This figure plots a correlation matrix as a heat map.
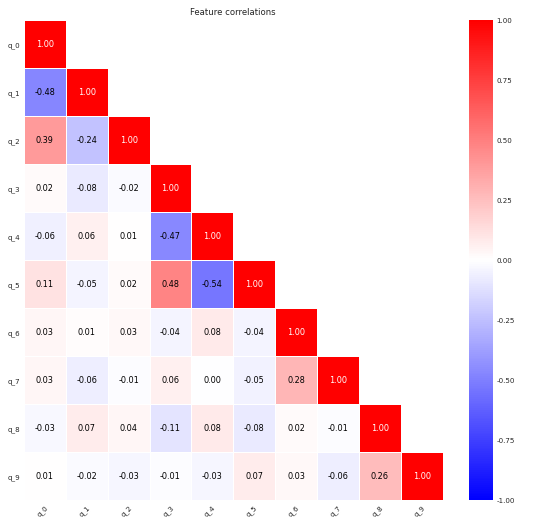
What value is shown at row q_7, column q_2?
-0.01
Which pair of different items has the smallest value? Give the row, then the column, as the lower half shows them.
q_5, q_4
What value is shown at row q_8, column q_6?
0.02
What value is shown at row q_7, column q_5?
-0.05
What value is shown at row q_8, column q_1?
0.07
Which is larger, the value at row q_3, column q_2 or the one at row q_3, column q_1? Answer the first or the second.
the first
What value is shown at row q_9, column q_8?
0.26
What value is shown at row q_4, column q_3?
-0.47
